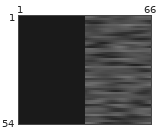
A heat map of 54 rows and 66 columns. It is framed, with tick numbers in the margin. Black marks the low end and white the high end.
It is made of 1 by 2 panels. Panel 1,1: very low, flat. Panel 1,2: low, streaked across.
